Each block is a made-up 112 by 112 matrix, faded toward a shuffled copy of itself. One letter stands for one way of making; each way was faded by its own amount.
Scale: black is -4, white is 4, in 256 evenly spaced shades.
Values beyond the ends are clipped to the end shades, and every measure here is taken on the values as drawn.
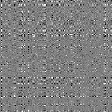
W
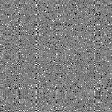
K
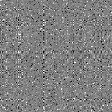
K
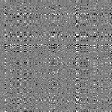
W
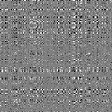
W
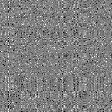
K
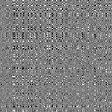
W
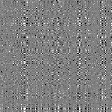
W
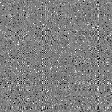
K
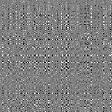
W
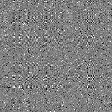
K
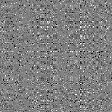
K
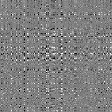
W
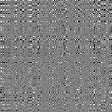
W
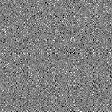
K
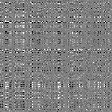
W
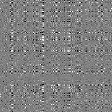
W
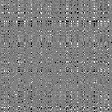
W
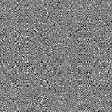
K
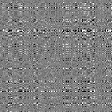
W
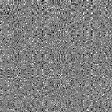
K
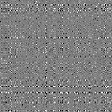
W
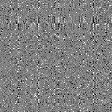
K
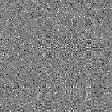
K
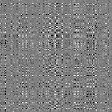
W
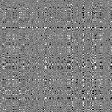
W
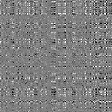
W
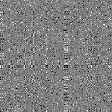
K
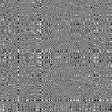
W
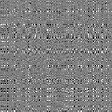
W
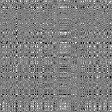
W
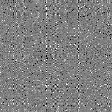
K
